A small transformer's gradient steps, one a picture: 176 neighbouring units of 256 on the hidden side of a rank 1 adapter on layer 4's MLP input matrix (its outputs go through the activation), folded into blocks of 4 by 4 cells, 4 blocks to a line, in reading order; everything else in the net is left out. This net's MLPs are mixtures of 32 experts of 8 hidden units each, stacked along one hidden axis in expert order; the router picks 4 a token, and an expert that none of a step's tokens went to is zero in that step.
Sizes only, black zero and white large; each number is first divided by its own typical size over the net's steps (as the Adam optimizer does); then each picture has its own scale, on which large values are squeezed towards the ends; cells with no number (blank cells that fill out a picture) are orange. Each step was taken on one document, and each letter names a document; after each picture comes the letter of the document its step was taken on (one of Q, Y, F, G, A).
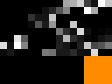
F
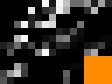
F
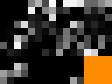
F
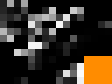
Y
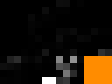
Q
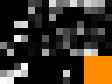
F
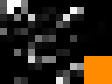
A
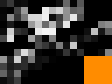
Y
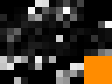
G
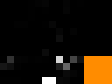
Q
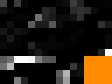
G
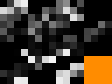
Y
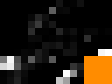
Q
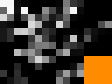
Y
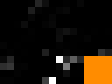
Q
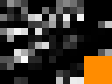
Y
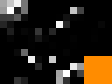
A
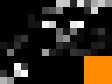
F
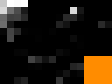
A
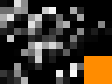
Y
